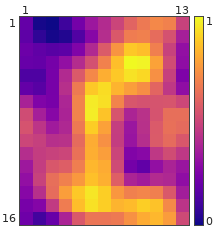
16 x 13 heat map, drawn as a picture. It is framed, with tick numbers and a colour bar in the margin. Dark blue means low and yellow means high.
Ninth with the lowest average: top left. Lone odd cells: none. Average level on the scale: 50%. Mirror symmetry: none.
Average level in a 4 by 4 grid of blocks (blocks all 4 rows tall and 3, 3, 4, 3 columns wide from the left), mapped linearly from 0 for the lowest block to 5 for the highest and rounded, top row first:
0 1 5 3
1 4 5 3
3 4 3 3
2 5 5 4
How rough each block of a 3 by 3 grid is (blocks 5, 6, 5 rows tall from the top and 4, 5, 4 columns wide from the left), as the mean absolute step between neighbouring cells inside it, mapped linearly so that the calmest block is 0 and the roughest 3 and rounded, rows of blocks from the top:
0 3 3 | 0 3 1 | 3 3 3
